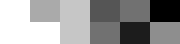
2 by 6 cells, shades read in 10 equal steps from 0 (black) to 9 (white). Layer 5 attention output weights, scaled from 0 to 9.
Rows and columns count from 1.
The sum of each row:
29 35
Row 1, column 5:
4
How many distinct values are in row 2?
5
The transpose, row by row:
9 9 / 6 9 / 7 7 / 3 4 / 4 1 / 0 5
